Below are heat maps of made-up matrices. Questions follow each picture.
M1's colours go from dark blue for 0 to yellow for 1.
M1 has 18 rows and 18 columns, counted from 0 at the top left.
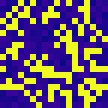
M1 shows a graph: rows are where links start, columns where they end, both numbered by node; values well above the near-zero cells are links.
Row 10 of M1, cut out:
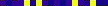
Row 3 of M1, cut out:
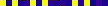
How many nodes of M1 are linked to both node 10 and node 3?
1
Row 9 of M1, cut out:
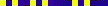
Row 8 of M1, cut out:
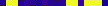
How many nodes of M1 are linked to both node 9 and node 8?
3
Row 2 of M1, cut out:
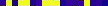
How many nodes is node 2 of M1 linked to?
7
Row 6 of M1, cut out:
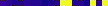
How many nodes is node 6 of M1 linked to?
4
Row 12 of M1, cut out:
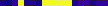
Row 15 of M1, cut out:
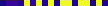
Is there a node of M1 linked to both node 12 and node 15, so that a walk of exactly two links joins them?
yes
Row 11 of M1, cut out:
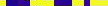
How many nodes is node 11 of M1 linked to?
10
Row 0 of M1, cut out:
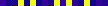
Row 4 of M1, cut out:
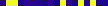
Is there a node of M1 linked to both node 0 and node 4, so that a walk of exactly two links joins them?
no
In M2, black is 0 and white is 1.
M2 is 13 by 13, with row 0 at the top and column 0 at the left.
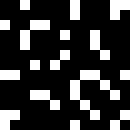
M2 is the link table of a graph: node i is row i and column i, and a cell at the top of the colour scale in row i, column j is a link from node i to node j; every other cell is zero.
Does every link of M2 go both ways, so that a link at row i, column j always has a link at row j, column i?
yes
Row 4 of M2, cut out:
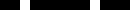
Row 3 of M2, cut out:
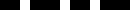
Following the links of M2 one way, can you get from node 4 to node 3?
yes
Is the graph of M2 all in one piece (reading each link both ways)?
yes
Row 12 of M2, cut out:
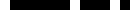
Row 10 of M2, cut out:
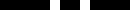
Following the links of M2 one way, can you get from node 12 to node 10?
yes
